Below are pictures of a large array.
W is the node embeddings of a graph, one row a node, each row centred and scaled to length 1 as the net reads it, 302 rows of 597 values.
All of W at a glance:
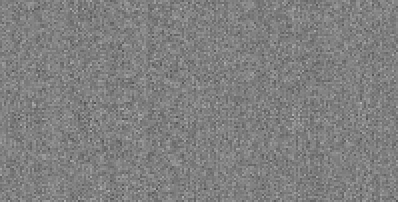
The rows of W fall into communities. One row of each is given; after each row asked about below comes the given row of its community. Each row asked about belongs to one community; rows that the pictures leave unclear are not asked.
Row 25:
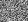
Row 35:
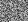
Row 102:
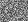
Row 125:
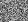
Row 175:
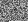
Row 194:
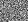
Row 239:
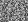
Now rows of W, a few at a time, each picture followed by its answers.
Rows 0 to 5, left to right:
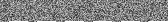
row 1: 102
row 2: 194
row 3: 175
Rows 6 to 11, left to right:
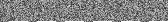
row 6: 239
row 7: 239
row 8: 194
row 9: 125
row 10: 175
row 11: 239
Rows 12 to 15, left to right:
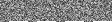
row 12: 175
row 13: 25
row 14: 175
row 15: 125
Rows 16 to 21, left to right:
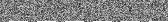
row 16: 102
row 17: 125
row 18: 125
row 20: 194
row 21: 25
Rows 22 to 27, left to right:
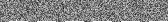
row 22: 125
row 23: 175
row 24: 125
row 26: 125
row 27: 125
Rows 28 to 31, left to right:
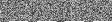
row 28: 102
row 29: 239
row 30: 239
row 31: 102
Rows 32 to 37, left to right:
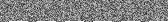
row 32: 125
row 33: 194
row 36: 239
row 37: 239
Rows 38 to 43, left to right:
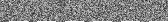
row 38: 35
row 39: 239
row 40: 175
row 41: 25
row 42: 35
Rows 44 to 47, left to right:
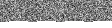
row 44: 125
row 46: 25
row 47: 125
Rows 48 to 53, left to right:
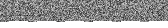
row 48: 239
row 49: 25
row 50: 125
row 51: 175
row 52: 175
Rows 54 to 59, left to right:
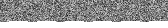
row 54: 25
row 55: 125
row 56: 239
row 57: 25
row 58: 239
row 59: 175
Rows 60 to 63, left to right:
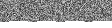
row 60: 125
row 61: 175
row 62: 125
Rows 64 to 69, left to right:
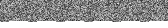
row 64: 194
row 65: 125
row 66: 35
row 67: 239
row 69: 102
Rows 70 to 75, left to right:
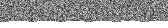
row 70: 35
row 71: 102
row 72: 35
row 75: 239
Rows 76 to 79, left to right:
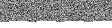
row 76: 125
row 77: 194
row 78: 25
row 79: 125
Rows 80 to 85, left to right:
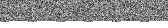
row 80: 102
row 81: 35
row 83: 175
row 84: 25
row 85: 194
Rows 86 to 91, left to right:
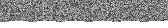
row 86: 239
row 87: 239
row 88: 25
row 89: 175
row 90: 194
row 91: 35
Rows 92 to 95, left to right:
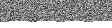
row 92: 239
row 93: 194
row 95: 25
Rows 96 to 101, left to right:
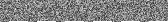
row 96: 102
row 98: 25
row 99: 194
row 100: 125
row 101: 239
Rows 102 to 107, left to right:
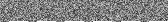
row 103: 194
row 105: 175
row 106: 175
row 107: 102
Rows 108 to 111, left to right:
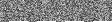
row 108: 35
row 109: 239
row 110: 25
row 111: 239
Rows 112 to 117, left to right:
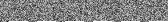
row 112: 194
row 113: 239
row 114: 175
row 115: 125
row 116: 175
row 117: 125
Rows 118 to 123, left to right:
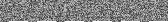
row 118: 35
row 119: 175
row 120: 239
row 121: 194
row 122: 194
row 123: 125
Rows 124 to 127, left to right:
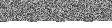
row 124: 25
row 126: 25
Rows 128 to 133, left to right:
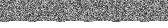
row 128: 239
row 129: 239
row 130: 125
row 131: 25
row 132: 239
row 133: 239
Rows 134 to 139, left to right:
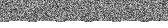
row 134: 175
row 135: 194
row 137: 239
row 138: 194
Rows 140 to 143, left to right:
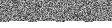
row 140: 35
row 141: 125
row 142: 194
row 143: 239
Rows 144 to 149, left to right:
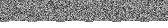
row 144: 102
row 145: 239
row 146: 125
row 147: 125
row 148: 239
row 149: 102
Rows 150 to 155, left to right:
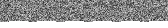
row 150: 175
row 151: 194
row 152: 102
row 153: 25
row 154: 25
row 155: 175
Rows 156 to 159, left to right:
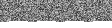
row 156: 25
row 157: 194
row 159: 25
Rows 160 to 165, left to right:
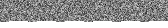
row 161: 25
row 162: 102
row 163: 175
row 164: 175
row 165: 239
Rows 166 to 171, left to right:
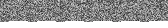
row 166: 194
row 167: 125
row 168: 239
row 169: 175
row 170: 102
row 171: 125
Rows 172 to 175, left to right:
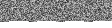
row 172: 125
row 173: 102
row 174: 175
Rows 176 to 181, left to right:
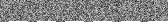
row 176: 194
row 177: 125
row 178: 125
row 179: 125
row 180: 175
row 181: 239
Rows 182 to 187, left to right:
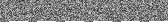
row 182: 102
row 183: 102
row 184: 175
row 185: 102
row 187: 35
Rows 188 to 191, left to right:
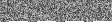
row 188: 102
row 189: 125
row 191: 175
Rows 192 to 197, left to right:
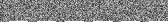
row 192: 125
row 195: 194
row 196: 102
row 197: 25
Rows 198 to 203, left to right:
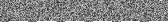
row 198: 239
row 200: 102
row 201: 239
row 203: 239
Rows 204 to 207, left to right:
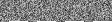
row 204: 175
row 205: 25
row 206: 102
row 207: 239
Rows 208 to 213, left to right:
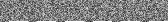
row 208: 125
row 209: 239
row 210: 125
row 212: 239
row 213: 35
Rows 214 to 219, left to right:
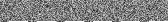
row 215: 25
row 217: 102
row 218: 25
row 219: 35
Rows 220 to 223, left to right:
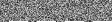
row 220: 175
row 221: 194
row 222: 25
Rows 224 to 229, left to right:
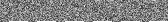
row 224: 35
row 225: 35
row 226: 25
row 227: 102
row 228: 239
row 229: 125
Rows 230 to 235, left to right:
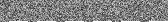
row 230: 175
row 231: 125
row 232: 194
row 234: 194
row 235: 35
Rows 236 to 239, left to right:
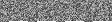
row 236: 125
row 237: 194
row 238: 125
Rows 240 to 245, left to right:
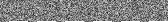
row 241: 25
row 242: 25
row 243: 239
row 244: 125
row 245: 194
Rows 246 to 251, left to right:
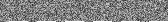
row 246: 25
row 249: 175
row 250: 239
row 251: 35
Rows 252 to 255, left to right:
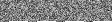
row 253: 175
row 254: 239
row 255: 125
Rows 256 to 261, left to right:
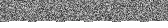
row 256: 175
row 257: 194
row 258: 35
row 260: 125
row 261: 25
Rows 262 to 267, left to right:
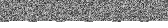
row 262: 175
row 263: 35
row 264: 102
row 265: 102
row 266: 194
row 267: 194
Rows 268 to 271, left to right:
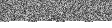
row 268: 175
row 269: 35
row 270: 194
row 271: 102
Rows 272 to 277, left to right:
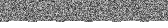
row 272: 239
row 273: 175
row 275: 35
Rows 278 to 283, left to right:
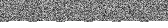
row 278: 194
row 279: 239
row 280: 102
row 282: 194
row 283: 194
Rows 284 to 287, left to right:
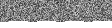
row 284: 239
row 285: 125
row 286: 102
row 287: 194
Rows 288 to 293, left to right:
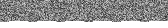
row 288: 175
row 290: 102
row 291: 194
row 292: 125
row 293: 35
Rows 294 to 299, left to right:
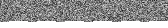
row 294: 239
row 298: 35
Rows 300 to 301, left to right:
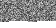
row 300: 125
